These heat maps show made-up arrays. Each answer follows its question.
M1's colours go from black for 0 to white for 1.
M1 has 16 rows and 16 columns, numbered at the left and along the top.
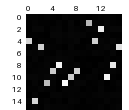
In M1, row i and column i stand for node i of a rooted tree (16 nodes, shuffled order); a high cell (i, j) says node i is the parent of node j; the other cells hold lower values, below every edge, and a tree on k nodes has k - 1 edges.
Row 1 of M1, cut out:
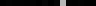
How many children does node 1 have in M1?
1
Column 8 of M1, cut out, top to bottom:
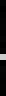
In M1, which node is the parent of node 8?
9
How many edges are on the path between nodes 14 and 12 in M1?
4
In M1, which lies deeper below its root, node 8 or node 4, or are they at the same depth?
the same depth
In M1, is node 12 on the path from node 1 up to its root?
no
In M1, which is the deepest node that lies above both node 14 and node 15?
8
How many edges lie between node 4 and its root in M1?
1
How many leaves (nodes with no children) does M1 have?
7
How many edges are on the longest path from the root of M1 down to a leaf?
5
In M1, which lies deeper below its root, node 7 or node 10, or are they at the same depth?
node 7
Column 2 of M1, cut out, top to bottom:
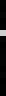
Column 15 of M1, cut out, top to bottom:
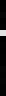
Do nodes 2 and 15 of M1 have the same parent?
yes
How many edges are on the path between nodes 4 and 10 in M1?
5
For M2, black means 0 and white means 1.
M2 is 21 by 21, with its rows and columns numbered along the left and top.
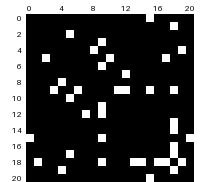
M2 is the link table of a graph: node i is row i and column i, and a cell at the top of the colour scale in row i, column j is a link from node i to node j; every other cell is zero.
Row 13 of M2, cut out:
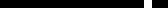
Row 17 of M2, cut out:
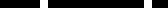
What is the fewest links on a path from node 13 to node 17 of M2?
2
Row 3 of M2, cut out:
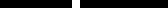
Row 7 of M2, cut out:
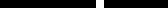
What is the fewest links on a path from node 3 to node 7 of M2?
3
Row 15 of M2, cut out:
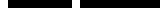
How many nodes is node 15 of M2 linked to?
3
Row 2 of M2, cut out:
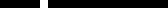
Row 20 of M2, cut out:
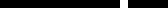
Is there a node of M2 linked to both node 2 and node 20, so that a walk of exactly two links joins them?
no
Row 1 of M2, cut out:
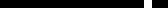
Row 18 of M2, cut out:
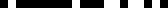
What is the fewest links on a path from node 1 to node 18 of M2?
1
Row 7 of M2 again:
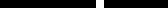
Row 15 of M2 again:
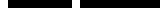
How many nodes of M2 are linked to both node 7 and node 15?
0
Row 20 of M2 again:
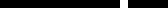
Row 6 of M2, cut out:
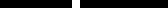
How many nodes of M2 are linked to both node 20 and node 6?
0
